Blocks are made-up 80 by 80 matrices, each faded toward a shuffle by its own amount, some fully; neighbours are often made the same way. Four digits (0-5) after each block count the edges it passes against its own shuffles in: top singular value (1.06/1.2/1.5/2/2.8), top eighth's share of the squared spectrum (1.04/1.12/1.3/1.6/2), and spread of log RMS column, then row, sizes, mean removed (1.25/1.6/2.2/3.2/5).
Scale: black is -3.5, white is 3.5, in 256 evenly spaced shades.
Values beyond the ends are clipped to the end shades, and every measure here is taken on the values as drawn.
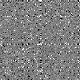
4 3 2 2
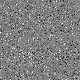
2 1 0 0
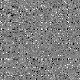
4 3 1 2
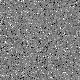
1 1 0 0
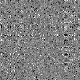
4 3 2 2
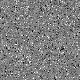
3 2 0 0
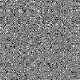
4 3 2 2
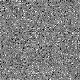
3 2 0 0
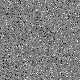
1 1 0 0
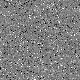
1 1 0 0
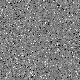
2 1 0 0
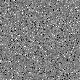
2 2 0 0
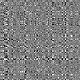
5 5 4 3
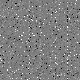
3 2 1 0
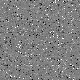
2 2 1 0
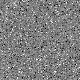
2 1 0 0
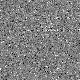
1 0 0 1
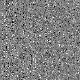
1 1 3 0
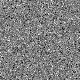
0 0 0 0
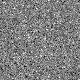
0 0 0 0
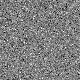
0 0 0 0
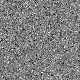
0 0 0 0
